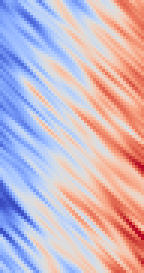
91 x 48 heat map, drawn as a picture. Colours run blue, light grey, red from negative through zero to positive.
Values rise toward the right. Streaks slant down to the right. No lone cell stands out from its neighbours. No single row or column stands out from its neighbours. Overall the values sit about 50% of the way up the scale.
